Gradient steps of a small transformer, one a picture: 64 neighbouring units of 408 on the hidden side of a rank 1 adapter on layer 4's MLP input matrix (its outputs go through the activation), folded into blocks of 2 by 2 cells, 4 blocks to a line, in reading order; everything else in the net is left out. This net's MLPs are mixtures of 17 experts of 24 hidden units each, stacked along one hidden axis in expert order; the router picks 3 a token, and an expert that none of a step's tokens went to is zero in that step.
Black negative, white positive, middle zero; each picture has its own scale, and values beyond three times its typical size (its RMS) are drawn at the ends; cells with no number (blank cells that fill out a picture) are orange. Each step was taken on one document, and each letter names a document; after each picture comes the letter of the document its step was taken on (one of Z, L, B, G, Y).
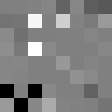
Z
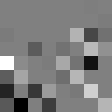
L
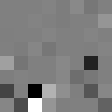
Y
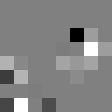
L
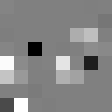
L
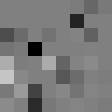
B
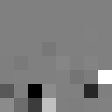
Z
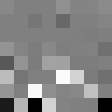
Y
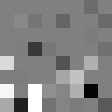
Y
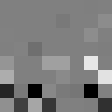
Y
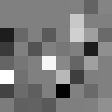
B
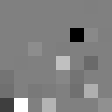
L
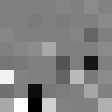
Y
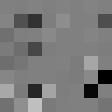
Z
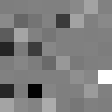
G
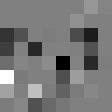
B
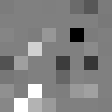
L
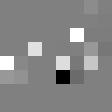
L
